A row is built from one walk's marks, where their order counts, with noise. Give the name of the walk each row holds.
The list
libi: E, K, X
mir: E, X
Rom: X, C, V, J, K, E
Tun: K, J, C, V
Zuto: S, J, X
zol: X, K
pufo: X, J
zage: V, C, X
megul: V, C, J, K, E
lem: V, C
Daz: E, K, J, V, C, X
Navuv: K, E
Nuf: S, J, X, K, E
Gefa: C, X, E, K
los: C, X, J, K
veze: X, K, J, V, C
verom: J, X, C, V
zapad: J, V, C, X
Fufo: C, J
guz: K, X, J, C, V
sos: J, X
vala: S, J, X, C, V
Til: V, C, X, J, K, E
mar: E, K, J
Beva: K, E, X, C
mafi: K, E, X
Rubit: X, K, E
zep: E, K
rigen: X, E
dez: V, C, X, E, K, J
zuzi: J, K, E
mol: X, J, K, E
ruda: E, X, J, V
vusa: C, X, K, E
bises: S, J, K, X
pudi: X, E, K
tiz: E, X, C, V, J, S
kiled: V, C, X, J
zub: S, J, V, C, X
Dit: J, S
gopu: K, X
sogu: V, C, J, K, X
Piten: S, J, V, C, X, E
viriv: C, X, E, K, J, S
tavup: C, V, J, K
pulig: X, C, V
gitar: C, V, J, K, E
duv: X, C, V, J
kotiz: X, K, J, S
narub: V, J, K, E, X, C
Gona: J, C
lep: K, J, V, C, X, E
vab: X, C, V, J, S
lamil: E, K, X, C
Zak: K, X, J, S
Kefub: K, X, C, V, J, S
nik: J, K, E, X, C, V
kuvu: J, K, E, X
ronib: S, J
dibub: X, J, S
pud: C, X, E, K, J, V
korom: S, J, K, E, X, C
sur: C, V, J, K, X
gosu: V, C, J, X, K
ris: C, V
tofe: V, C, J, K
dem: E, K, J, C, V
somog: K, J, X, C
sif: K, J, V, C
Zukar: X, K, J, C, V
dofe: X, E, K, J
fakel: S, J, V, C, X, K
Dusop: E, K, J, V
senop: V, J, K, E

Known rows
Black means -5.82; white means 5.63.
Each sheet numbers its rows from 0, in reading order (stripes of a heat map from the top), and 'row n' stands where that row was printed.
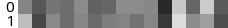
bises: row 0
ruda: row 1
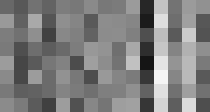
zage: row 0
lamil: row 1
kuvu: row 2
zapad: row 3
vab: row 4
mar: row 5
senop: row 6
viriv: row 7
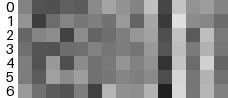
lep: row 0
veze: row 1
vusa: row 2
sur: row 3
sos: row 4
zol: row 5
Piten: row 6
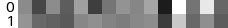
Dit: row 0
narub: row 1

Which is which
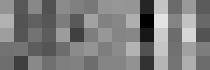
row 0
Beva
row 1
tiz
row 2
Zuto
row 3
Til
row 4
gopu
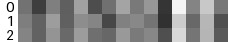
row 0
Fufo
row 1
libi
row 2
dofe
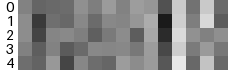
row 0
los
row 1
Zak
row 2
pulig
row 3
nik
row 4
zuzi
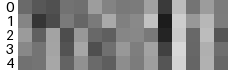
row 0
sogu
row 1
Kefub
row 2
mir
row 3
rigen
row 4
Rubit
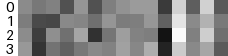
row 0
Nuf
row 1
tavup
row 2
ronib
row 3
somog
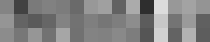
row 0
duv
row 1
pud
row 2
pudi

